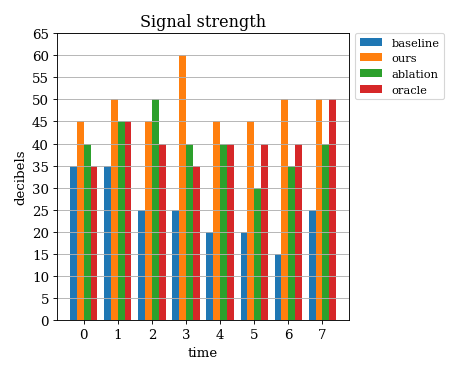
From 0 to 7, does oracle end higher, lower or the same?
higher
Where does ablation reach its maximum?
2
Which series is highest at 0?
ours
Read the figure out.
Title: Signal strength
x-axis: time, ticks 0 1 2 3 4 5 6 7
y-axis: decibels, ticks 0 5 10 15 20 25 30 35 40 45 50 55 60 65
Legend: baseline, ours, ablation, oracle
Values:
baseline: 35 35 25 25 20 20 15 25
ours: 45 50 45 60 45 45 50 50
ablation: 40 45 50 40 40 30 35 40
oracle: 35 45 40 35 40 40 40 50
